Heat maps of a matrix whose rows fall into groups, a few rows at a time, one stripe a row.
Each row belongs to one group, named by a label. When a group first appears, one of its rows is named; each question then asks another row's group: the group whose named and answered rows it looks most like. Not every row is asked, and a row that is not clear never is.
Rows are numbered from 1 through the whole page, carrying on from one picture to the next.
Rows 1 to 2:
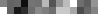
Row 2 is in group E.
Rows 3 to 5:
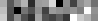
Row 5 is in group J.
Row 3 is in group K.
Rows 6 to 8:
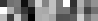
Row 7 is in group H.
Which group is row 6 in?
H
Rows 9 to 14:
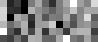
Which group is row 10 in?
E
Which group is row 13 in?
J
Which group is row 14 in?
E
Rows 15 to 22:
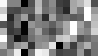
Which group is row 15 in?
J
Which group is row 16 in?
J
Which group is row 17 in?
J
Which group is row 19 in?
E
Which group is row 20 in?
E
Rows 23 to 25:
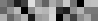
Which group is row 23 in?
E
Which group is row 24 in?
H
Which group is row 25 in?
K
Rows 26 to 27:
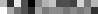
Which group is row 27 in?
J
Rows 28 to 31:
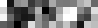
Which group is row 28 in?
J
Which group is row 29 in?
E
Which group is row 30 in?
E
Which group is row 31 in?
E
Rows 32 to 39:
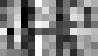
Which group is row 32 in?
H
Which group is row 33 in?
H
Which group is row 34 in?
H
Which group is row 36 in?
J
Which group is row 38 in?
H
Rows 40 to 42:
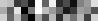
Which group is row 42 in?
H
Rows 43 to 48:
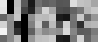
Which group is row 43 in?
J
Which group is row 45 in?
H
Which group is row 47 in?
E
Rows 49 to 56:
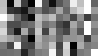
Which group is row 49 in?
J
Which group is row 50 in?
J
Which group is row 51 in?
H
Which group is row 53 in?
J
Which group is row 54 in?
H
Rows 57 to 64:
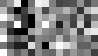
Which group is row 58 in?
E
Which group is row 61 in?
E
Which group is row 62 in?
J
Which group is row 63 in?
E
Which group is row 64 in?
J
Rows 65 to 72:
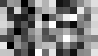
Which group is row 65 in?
H
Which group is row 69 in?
E
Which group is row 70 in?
E
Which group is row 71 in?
K
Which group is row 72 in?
H
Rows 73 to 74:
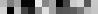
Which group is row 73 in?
H
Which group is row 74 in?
K
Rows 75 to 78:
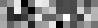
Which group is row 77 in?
E
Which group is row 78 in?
K
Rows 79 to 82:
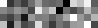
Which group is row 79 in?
J
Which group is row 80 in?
K
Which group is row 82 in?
J
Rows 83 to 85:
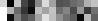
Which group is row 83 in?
K
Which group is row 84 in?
H
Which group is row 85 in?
K
